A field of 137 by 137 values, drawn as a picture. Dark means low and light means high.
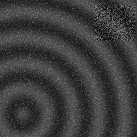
Roughest part: top right. Mirror symmetry: none. Histogram: bell-shaped. Rings: centred on the bottom left. Odd rows or columns: none. Slope: none. Odd patch: rougher, in the top right.
